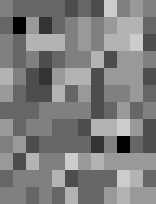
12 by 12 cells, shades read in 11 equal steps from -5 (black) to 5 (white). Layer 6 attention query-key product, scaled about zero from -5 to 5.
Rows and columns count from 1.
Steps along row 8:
down up same down same down up same up down down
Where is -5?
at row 2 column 2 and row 9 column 10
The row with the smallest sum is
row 9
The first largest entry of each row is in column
9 10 11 8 1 5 10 10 2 6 10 6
